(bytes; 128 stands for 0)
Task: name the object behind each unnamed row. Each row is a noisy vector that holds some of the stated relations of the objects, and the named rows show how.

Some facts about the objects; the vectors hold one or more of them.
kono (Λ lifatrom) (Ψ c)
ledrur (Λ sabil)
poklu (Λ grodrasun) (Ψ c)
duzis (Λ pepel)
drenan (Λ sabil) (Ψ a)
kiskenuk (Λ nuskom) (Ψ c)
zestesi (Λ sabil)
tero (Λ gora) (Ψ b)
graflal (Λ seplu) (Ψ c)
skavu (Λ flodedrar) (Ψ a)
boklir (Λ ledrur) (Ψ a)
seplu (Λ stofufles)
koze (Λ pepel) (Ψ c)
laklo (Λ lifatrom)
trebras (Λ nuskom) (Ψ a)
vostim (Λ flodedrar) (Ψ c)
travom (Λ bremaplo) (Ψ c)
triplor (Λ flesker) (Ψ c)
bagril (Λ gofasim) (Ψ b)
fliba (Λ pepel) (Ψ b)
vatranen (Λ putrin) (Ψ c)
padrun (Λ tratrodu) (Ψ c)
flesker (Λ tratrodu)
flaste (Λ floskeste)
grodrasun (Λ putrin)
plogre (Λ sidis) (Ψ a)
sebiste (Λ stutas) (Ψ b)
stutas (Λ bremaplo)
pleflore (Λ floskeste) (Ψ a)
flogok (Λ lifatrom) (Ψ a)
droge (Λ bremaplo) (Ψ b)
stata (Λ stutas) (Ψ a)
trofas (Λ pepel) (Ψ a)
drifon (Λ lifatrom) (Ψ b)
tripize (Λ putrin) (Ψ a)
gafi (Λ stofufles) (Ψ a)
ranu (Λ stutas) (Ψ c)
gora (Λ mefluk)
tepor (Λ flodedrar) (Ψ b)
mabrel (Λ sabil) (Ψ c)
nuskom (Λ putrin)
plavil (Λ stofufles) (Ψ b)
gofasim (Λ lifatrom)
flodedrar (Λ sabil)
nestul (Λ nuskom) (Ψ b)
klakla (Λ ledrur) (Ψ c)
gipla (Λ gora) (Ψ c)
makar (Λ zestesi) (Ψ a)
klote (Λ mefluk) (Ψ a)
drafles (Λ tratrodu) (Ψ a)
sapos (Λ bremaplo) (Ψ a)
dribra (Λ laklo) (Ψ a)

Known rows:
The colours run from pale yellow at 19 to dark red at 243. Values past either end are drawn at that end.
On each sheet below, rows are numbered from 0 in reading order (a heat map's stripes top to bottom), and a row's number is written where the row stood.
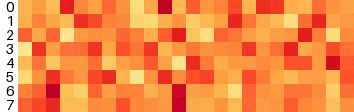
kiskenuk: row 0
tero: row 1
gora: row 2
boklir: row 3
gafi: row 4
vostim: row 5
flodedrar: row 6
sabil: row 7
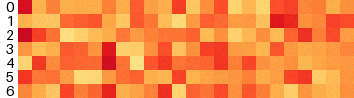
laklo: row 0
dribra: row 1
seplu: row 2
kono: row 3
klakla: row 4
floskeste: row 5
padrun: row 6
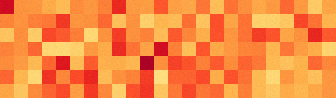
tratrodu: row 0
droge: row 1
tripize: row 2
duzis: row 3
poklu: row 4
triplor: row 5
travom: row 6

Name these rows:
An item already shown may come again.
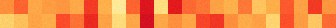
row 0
graflal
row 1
gipla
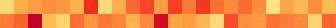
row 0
koze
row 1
flodedrar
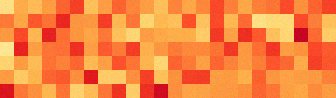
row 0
klote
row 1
sebiste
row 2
nestul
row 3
boklir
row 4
plogre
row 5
kono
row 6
grodrasun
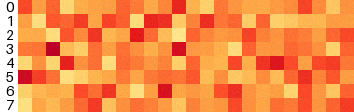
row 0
mefluk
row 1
ranu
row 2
drafles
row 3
flodedrar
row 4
trebras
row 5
seplu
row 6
gipla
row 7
klote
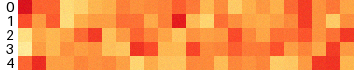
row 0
stofufles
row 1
mefluk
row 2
klote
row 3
trofas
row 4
plavil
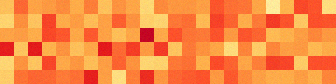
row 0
fliba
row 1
pleflore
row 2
vatranen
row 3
stutas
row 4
pleflore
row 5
mabrel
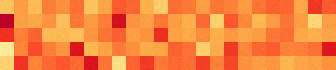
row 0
plogre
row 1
flesker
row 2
sidis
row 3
skavu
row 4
klakla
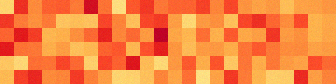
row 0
klakla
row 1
nuskom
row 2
ledrur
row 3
putrin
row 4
stata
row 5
tepor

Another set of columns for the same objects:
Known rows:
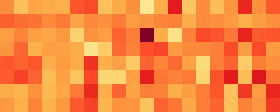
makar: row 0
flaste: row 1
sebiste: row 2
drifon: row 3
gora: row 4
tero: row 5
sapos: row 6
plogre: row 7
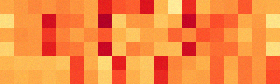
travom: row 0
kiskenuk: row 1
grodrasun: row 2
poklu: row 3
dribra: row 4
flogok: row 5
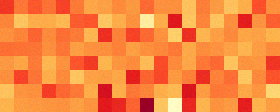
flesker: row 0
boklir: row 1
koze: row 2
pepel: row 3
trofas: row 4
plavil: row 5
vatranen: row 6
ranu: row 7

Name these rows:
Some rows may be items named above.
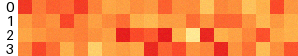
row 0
flesker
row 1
putrin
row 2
travom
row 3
plavil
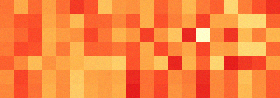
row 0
drafles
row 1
seplu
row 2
gipla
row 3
seplu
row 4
tepor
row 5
plavil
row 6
plavil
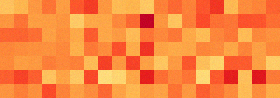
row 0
tripize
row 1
droge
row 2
mefluk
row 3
bremaplo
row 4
mabrel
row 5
tero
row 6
putrin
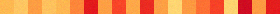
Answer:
stata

